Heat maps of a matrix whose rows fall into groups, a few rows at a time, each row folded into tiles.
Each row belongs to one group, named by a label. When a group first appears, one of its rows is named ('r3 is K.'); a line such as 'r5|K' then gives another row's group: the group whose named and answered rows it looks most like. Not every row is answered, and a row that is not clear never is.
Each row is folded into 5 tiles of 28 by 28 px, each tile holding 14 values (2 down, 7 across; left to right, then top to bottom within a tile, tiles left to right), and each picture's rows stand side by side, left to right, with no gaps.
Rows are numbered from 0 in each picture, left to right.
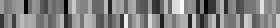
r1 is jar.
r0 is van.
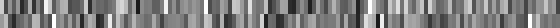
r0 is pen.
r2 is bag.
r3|pen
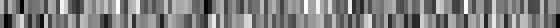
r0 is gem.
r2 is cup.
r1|jar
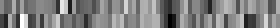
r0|gem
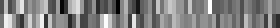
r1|cup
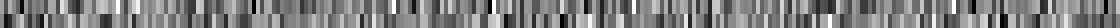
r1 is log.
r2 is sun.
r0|gem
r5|sun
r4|van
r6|sun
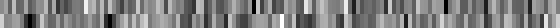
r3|van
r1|log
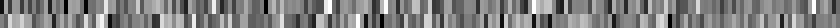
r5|sun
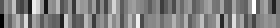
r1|sun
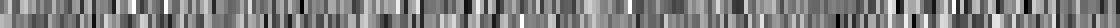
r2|gem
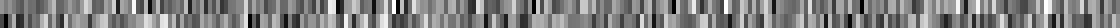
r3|log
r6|gem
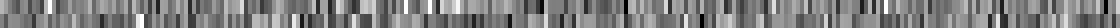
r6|pen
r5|van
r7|gem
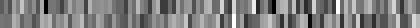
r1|sun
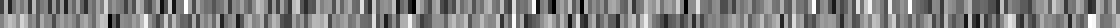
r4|gem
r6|cup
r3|sun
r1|pen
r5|sun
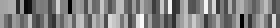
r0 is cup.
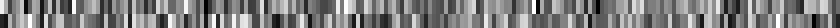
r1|jar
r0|van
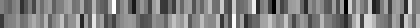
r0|sun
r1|sun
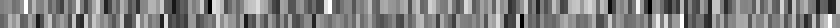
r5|sun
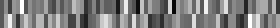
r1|pen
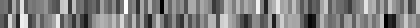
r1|gem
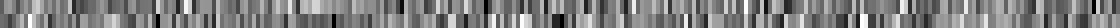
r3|jar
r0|cup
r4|van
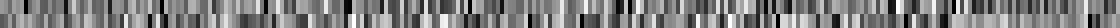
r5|jar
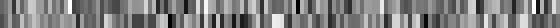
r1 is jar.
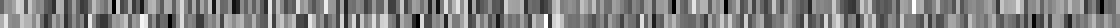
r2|jar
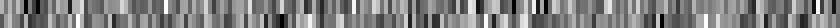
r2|van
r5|log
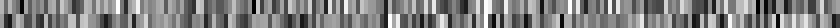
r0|gem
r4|cup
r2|pen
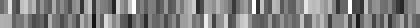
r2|cup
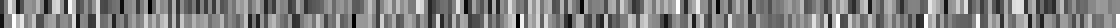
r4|gem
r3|bag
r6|bag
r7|jar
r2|bag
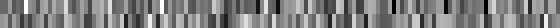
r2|log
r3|van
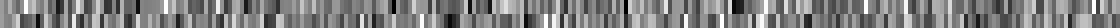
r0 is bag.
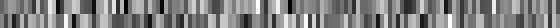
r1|gem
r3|van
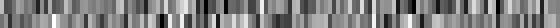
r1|jar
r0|pen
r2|sun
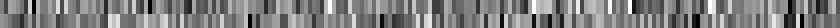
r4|cup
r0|pen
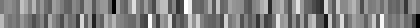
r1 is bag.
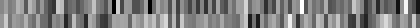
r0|log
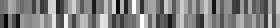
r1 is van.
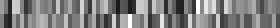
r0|sun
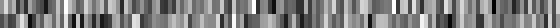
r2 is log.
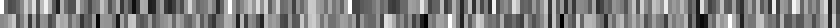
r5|van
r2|cup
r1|bag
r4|van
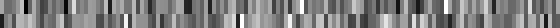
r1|bag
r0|van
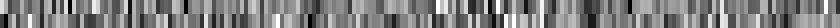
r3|bag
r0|van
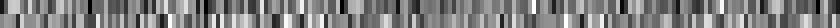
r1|jar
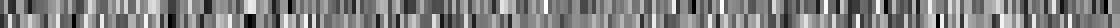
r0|bag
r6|bag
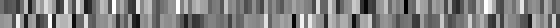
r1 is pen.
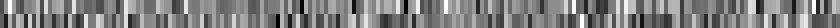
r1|jar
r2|gem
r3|cup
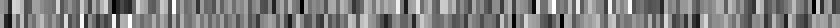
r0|sun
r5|log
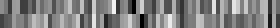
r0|sun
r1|van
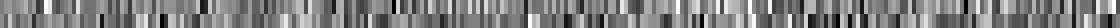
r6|gem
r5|cup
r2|log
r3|pen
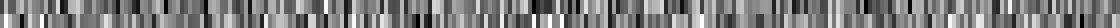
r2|jar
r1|van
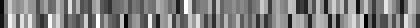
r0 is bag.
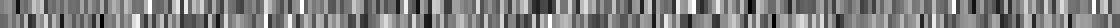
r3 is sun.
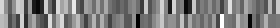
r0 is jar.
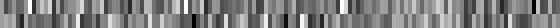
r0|pen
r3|log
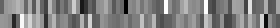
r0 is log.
